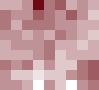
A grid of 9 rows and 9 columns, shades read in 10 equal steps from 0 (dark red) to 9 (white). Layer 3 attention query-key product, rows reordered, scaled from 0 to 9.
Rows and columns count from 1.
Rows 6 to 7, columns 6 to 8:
7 6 6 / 7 7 4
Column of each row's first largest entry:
1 9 2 9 8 6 4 4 4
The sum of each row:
41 41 44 49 50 52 46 53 55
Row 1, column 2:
6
